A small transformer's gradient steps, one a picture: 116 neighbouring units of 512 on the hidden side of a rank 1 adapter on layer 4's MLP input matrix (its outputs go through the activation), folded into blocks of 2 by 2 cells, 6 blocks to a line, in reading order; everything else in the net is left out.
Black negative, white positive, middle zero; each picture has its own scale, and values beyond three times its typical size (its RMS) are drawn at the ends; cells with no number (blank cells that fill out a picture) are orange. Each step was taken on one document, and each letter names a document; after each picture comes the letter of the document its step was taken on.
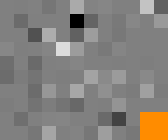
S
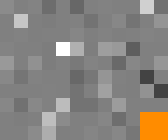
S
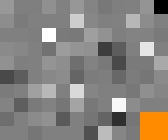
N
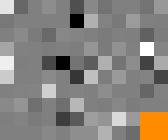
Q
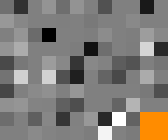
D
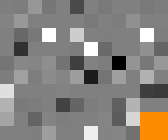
D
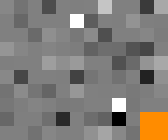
N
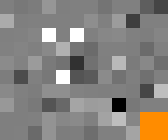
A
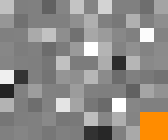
Q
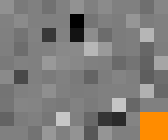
N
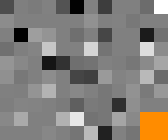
Q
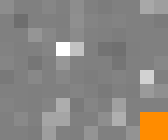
S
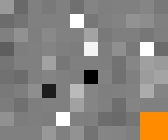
N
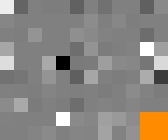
Q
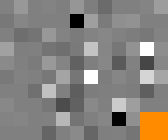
N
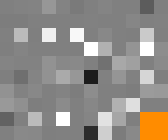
D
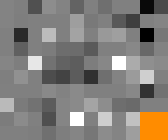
A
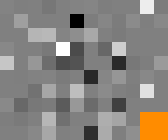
S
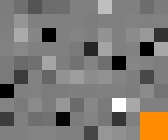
D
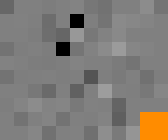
S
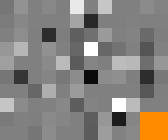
N
